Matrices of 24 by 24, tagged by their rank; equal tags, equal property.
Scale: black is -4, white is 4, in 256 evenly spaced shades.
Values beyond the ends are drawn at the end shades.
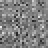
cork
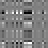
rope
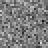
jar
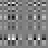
rope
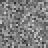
jar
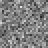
jar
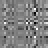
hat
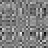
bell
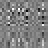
hat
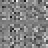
cork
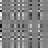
rope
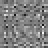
bell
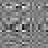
hat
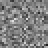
cork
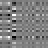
rope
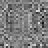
cork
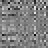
bell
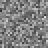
jar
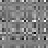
hat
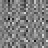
bell
